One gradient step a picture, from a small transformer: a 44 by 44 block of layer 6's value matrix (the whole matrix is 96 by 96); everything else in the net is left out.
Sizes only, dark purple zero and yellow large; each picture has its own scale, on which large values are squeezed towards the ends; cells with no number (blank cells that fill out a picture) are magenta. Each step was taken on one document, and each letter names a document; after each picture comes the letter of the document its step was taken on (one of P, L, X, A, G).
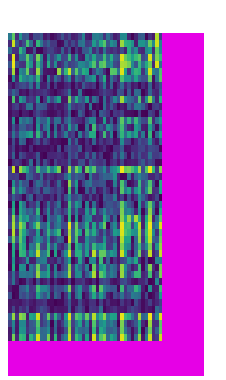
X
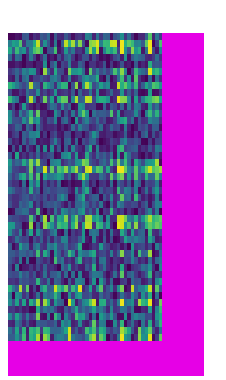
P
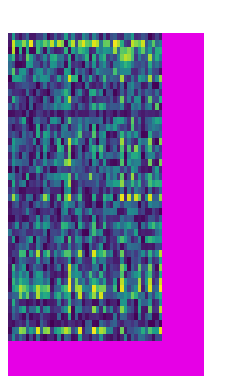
X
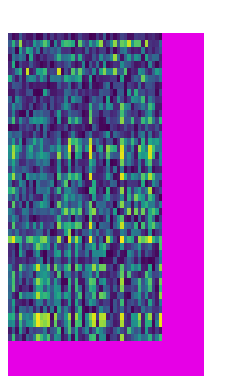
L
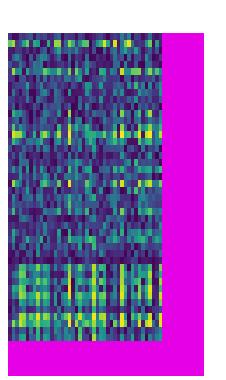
X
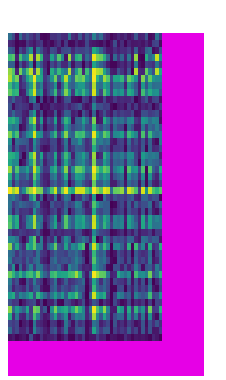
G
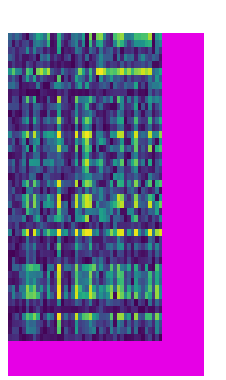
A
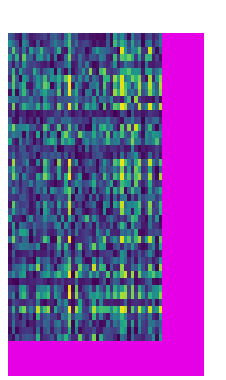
X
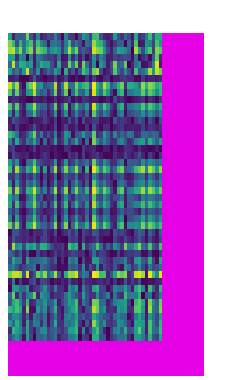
G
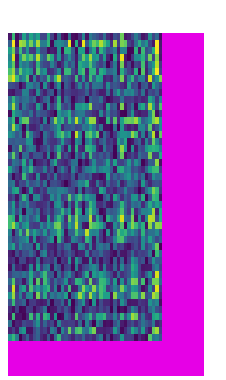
L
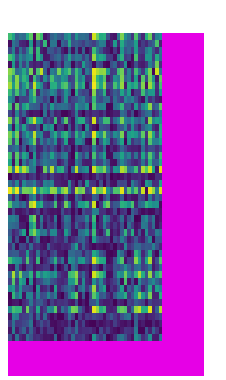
G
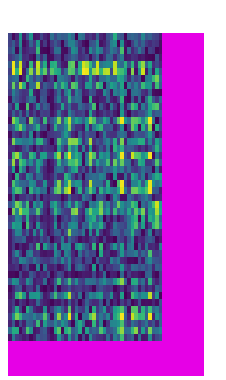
L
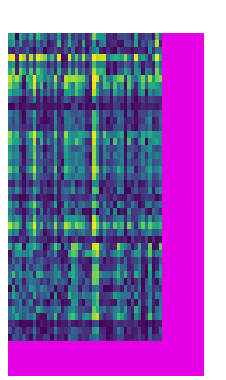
G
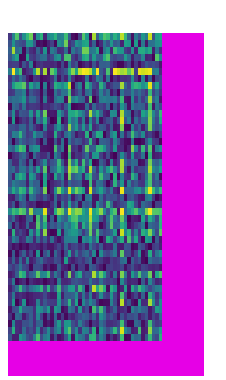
L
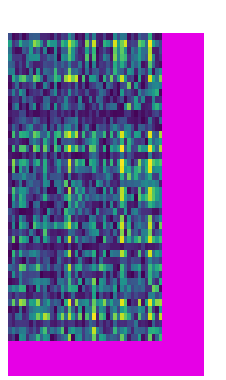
X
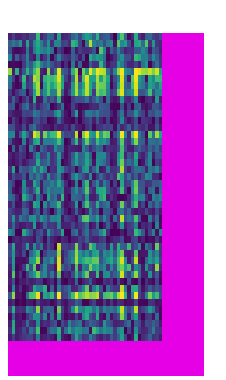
A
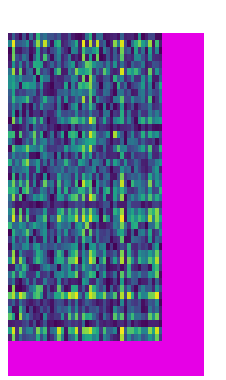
P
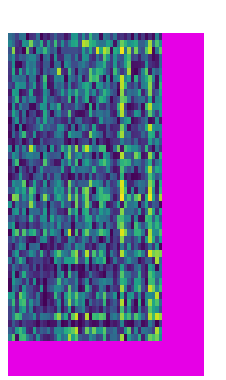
P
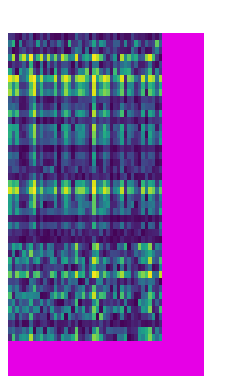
G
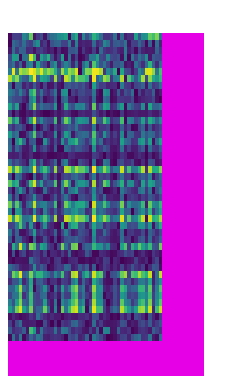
G
